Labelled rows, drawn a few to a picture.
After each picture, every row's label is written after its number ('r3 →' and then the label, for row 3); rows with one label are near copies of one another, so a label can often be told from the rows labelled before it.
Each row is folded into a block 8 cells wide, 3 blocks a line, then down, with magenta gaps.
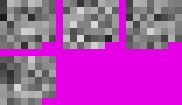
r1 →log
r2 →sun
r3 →log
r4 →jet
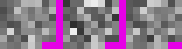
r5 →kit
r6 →kit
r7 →kit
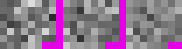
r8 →kit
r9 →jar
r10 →jar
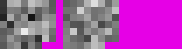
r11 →log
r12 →kit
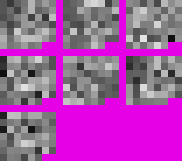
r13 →jet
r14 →kit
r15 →sun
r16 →log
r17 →jar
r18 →jet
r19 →log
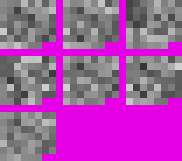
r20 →jar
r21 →jar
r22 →jet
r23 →kit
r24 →jar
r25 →jar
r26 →jar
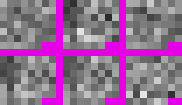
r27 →jar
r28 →jet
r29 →jar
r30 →jet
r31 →jet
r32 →sun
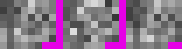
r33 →jet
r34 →kit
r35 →jet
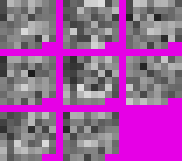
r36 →log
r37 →kit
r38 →log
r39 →log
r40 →jet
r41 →jar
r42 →jet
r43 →log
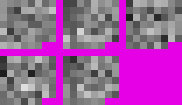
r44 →jar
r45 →jet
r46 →log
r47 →log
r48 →jet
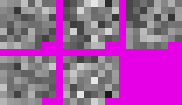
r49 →jar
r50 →kit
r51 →jet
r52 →jar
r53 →sun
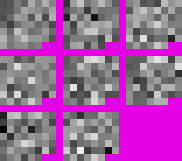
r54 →jet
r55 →log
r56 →sun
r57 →sun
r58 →kit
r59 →kit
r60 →log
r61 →sun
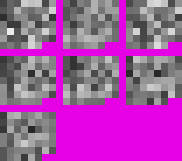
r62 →kit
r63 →jet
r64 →kit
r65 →jet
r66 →jet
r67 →log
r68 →log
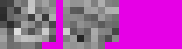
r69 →jet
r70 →jar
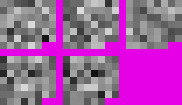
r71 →sun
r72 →kit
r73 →jar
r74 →log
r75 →log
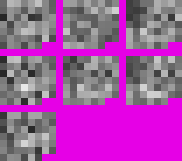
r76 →log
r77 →jar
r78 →jet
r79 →log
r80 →jet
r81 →jet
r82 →log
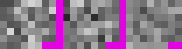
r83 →kit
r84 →log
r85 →jar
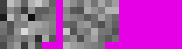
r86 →log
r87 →jar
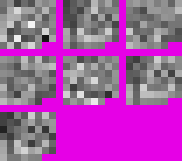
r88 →sun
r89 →jet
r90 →jar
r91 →jar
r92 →sun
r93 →jet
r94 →jet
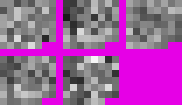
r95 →sun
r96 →jet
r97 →jar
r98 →jet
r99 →kit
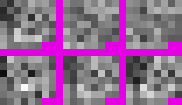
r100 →jet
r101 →jar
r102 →jar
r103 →log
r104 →jet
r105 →jet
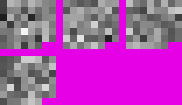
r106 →log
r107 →sun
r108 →jar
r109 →kit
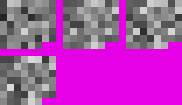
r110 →log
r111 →kit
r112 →kit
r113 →kit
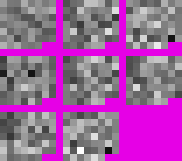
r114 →jar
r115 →kit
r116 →sun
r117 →log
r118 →kit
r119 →kit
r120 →jet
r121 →sun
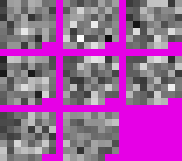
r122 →log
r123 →sun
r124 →kit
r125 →log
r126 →kit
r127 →kit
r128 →jet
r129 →jar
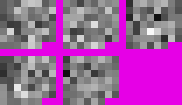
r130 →kit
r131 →sun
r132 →log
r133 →jet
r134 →log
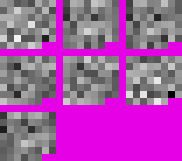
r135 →sun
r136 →log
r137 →log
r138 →jar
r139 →jar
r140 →sun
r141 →log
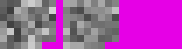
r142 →kit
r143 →jar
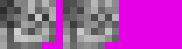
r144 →jet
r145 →jet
